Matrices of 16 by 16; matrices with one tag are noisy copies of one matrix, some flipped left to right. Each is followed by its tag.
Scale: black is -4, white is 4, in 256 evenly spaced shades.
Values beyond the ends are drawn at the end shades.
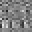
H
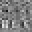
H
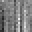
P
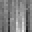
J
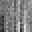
P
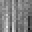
P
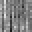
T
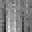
J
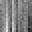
P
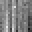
P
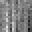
P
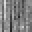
T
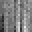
P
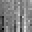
P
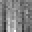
J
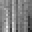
P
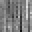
T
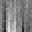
J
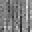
T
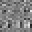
H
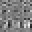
H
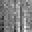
P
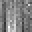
J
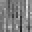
T
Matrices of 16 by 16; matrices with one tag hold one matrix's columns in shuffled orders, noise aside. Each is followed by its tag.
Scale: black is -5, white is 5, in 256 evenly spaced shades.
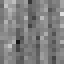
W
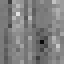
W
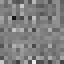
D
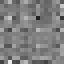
D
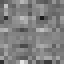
D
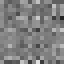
D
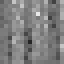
W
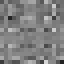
D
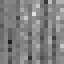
W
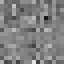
D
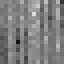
W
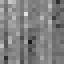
W
